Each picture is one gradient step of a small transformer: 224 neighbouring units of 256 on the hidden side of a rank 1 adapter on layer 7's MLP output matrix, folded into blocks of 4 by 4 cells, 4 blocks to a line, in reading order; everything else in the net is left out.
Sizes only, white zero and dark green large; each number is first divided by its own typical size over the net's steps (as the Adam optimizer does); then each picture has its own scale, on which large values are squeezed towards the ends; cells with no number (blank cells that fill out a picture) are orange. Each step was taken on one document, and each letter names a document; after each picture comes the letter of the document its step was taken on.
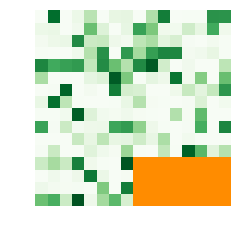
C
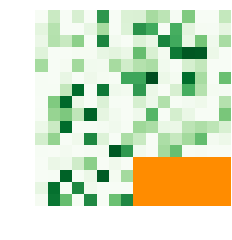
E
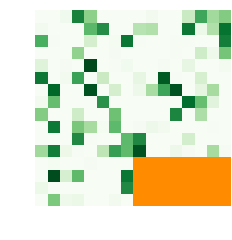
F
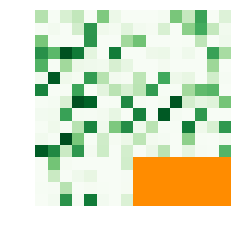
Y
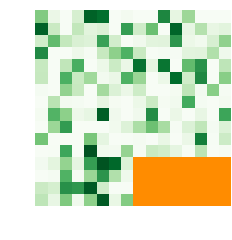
E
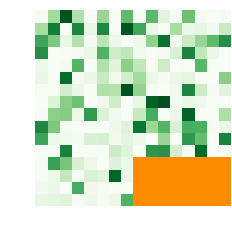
E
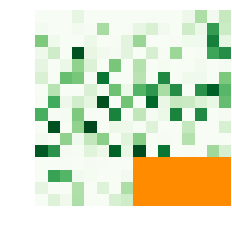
F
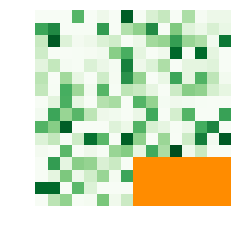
E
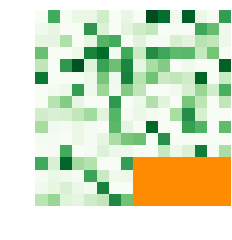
C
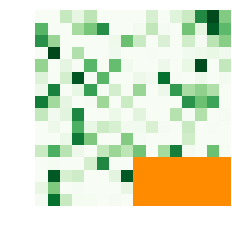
F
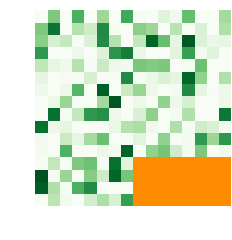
E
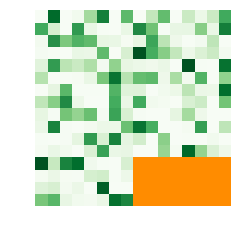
C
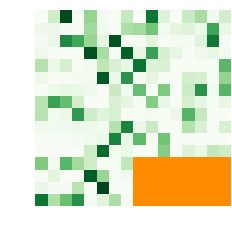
C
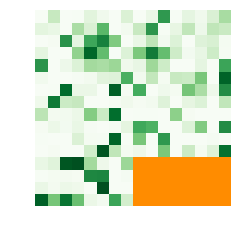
C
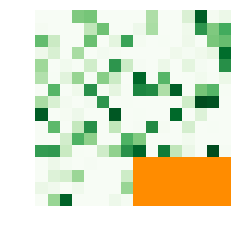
F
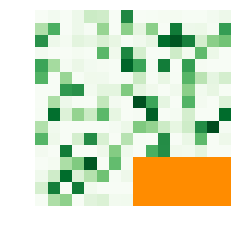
E
